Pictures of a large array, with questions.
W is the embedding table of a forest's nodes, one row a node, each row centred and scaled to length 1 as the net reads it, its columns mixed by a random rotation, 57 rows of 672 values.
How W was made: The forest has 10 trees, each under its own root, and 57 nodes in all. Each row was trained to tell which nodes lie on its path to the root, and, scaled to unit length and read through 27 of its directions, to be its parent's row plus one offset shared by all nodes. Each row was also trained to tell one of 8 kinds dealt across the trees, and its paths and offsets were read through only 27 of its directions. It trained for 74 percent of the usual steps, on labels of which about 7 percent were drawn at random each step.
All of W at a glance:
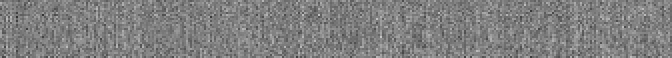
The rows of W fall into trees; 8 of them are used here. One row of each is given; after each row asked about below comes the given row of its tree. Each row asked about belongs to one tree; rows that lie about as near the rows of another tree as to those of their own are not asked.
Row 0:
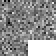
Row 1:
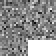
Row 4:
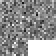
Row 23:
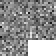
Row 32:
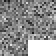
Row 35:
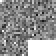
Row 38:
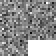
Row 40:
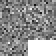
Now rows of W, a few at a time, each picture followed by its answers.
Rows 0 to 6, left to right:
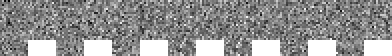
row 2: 38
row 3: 4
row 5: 35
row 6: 1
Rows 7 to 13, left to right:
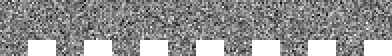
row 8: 1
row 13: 23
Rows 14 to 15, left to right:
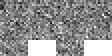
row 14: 1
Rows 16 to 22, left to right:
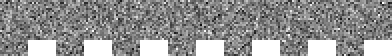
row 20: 38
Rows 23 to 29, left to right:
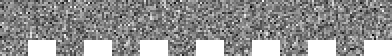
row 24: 35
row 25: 40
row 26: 35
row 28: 40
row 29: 0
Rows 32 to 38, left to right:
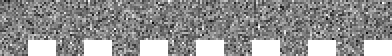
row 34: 4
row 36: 35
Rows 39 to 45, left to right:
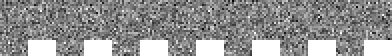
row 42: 4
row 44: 23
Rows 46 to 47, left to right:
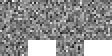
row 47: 23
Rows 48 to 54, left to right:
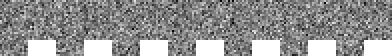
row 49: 38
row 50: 35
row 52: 0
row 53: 1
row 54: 40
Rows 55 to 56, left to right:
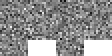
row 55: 0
